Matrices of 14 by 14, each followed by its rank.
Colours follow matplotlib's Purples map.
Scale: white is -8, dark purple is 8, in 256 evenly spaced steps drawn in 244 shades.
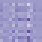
two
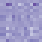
three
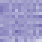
three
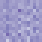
three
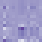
two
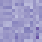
three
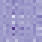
two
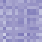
two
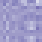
two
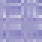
two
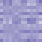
two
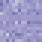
three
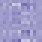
two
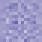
three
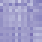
two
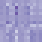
two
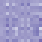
two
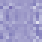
three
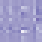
two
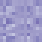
two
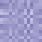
two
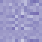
three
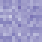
three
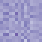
three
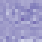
three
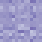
three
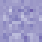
three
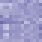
three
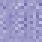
three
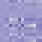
two
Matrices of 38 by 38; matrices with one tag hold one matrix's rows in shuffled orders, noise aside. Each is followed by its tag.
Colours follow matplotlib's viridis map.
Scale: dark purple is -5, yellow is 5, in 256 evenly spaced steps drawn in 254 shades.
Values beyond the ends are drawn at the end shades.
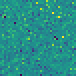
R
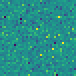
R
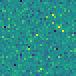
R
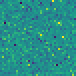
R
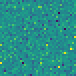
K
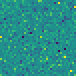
K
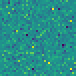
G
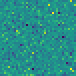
G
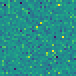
R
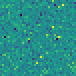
R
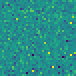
G
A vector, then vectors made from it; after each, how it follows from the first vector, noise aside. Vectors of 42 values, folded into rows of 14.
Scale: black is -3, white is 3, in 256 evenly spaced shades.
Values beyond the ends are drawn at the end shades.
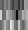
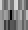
reversed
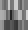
reversed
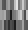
reversed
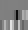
partly zeroed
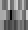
reversed
